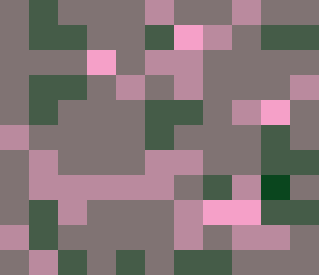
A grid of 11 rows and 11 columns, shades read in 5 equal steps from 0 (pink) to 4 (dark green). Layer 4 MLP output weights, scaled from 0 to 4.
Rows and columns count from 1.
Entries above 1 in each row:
9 9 8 8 9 10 8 5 7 7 10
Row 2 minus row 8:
0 2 2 1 1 2 -2 -2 1 -1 1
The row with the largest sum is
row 11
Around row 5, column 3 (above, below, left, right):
3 2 3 2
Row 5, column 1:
2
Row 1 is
2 3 2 2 2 1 2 2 1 2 2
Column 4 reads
2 2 0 2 2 2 2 1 2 2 2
